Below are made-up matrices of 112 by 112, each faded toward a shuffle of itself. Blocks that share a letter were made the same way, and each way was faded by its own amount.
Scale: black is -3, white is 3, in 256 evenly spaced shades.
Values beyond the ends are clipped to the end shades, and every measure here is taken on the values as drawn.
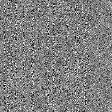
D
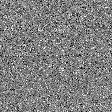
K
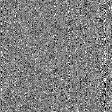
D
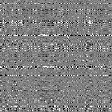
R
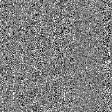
D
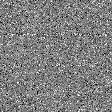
K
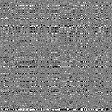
R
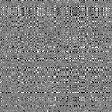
R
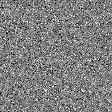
K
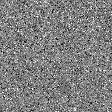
K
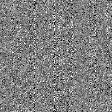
D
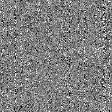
D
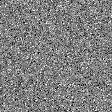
K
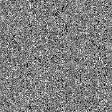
D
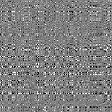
R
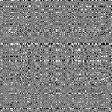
R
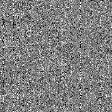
D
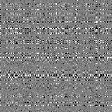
R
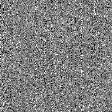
D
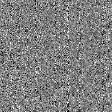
D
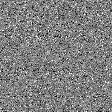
K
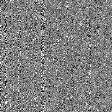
D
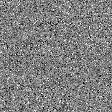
K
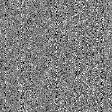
D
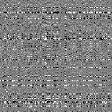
R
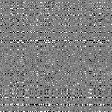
R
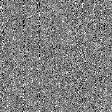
D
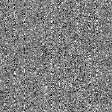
D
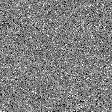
K
